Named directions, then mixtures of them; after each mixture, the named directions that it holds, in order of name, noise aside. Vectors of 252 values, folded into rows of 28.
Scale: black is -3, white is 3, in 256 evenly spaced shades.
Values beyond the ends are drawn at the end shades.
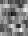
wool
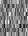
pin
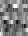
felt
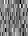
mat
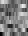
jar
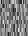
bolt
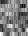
jar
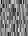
bolt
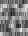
felt, wool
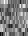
jar, mat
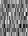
pin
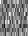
pin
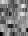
jar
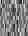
bolt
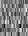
pin, wool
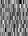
bolt, mat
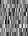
pin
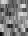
jar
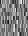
bolt, pin
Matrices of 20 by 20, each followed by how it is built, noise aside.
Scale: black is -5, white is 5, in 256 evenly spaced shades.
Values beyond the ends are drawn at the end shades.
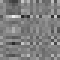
low rank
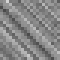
Toeplitz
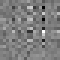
low rank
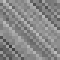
Toeplitz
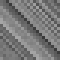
Toeplitz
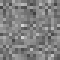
low rank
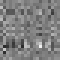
low rank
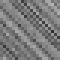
Toeplitz
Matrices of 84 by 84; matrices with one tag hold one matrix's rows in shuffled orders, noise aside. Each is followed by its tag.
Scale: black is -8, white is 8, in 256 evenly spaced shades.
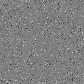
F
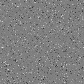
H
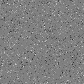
F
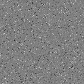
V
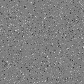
F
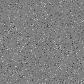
F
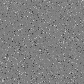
V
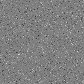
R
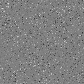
H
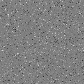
H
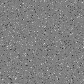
F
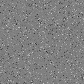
R
